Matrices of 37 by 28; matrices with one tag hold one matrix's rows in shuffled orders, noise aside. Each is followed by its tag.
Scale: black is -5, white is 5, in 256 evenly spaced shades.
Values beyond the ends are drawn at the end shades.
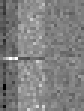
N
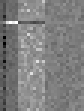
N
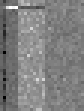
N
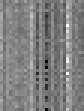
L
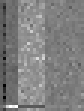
N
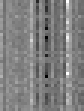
L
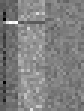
N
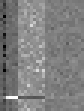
N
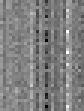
L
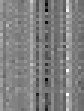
L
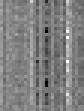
L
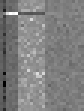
N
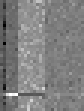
N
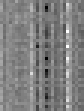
L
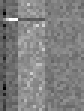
N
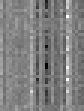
L
